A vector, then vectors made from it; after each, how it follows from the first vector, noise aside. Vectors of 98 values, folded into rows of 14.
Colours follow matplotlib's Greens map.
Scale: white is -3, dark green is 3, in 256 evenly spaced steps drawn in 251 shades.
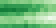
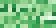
sign-scrambled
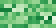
sign-scrambled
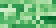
sign-scrambled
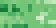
partly zeroed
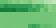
partly zeroed
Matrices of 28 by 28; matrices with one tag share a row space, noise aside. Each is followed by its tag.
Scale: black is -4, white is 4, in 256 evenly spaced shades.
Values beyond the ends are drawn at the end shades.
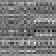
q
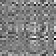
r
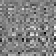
r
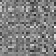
r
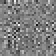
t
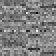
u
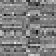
u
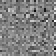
r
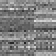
q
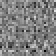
r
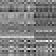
q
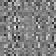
t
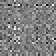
t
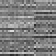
q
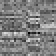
u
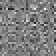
r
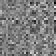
r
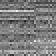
q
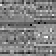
q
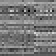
q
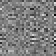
r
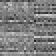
q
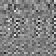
t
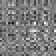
r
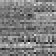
q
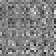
r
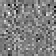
t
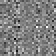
t
